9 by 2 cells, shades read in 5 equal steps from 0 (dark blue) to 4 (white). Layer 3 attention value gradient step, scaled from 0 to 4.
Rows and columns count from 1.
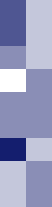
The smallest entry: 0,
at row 7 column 1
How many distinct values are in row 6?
1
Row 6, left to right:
2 2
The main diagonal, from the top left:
1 3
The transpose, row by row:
1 1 2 4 2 2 0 3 3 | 3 3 3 2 2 2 3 2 2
